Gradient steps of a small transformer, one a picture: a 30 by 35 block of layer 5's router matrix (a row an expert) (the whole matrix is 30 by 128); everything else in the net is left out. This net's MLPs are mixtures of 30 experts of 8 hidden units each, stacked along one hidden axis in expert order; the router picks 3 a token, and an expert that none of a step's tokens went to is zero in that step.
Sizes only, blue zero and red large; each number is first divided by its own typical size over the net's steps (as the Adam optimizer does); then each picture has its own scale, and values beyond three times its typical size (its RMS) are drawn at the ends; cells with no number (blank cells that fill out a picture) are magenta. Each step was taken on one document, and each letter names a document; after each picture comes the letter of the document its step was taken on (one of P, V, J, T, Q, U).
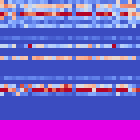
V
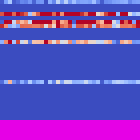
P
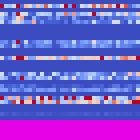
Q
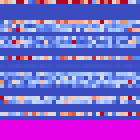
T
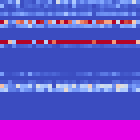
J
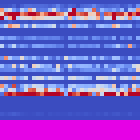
V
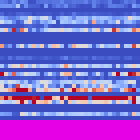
T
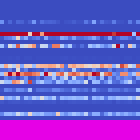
T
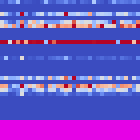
P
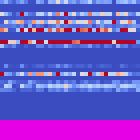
J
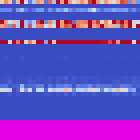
P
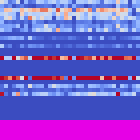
V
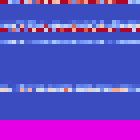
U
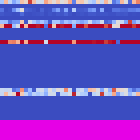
P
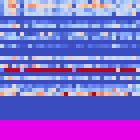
V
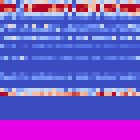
V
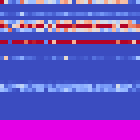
P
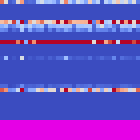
U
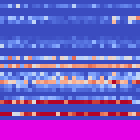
T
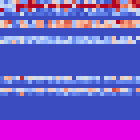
P
